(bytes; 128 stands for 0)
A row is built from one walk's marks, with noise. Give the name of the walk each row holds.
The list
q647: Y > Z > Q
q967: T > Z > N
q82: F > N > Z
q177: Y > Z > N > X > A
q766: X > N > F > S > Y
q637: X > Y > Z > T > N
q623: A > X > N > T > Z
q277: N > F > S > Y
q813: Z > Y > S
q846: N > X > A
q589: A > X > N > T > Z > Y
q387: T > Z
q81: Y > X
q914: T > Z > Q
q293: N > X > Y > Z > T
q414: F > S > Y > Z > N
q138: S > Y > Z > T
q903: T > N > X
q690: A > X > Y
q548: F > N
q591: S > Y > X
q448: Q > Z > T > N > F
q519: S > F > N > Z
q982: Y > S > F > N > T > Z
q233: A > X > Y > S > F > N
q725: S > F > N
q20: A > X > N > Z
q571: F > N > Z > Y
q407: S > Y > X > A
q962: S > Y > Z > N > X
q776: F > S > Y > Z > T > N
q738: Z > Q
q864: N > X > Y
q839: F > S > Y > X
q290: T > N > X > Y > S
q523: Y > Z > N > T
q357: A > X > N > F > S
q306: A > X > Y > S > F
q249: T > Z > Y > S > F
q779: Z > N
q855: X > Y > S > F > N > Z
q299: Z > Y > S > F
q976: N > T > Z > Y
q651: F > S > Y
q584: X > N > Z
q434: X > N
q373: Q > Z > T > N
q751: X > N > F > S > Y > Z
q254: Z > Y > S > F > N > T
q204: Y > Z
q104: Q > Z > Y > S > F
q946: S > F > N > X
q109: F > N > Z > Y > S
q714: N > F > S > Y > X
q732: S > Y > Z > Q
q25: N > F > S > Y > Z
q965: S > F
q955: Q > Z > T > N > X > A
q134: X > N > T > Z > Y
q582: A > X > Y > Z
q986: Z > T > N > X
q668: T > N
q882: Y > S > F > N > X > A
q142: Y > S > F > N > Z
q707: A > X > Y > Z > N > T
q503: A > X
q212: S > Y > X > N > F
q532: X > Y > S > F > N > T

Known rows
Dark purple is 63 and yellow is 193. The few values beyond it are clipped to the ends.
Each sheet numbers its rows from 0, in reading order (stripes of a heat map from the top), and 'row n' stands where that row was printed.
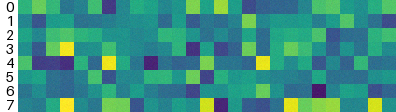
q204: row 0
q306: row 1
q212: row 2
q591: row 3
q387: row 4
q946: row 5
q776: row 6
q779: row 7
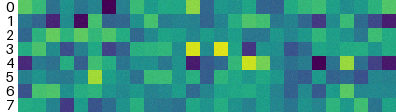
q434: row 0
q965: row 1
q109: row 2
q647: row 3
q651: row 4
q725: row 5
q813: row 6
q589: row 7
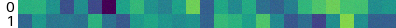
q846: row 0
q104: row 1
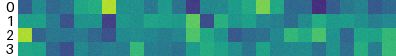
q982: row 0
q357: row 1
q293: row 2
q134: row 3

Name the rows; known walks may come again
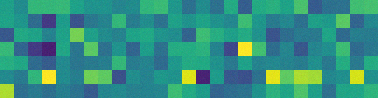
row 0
q212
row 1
q955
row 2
q25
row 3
q914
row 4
q134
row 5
q779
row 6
q293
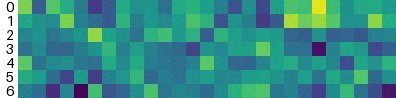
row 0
q690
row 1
q584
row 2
q725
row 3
q776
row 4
q637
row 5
q623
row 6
q965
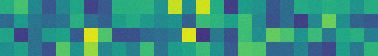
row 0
q647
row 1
q104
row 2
q967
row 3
q448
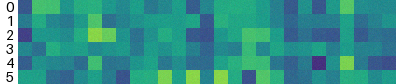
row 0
q813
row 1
q751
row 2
q277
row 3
q233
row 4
q299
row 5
q738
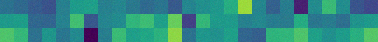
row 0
q249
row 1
q946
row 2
q434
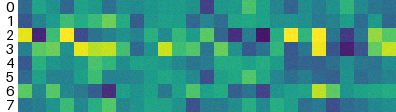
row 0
q882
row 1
q142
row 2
q81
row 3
q548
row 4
q254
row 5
q766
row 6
q582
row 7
q532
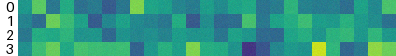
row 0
q903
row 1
q407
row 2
q962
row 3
q571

